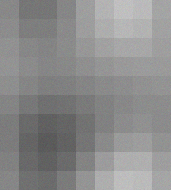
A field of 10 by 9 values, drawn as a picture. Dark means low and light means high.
The middle right is the calmest part. The bottom middle is the roughest part. No regular stripes run through it. The bottom left is the ninth with the lowest average.
